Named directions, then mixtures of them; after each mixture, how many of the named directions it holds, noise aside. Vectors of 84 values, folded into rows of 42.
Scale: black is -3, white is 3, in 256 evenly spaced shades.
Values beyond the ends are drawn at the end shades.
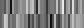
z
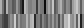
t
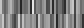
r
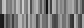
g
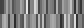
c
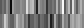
one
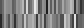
two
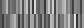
three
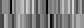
two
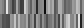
one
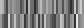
one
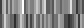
two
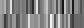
one
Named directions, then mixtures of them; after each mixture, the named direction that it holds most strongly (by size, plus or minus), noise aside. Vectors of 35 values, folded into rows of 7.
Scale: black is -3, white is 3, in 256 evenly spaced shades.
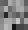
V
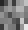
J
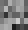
V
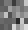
V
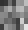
J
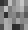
V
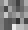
V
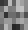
V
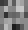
V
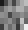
J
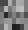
V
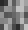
J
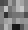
V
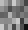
J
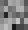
V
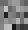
V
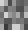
V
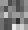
V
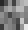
J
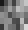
J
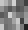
J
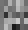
V
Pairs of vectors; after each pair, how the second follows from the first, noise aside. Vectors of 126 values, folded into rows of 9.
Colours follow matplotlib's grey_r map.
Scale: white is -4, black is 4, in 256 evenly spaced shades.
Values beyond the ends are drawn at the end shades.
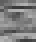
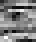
scaled up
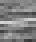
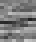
negated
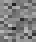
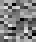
scaled up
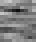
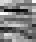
scaled up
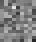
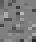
partly zeroed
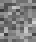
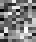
scaled up
